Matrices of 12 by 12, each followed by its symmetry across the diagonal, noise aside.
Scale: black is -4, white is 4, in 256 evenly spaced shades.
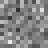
symmetric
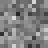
antisymmetric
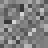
symmetric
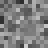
symmetric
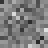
symmetric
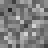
symmetric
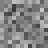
symmetric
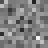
symmetric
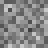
symmetric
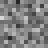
antisymmetric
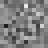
antisymmetric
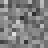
antisymmetric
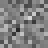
antisymmetric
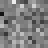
antisymmetric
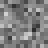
antisymmetric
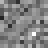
symmetric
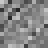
symmetric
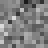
antisymmetric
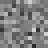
antisymmetric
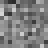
antisymmetric
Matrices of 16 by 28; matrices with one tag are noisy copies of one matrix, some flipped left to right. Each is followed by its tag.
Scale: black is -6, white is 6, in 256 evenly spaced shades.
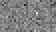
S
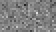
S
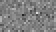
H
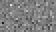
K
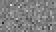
K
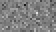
S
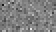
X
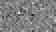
H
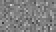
K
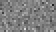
X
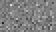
K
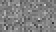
K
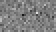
H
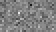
S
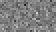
S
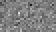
S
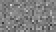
K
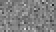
X
